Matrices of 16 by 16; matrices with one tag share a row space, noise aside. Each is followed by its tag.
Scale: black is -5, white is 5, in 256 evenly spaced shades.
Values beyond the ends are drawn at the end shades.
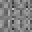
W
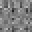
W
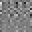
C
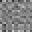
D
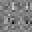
W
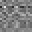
D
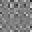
C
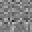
W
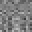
D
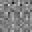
W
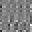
C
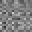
D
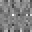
W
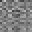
D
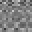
D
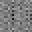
W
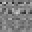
D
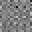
C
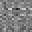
D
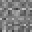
D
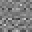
D
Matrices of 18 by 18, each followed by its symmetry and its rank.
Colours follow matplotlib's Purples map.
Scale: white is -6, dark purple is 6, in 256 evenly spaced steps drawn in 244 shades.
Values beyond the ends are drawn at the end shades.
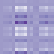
neither, rank one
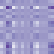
neither, rank one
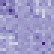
symmetric, rank three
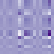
neither, rank one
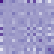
symmetric, rank two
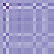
symmetric, rank one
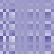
neither, rank one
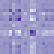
symmetric, rank two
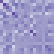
symmetric, rank three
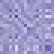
symmetric, rank three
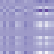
neither, rank one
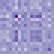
symmetric, rank two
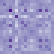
symmetric, rank three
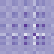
symmetric, rank one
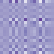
neither, rank one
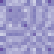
symmetric, rank two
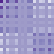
symmetric, rank one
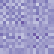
symmetric, rank two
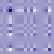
symmetric, rank one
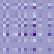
symmetric, rank one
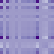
symmetric, rank one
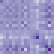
symmetric, rank three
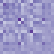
symmetric, rank three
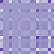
symmetric, rank one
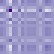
symmetric, rank one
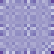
symmetric, rank two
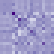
symmetric, rank three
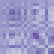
symmetric, rank two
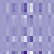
neither, rank one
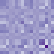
symmetric, rank two
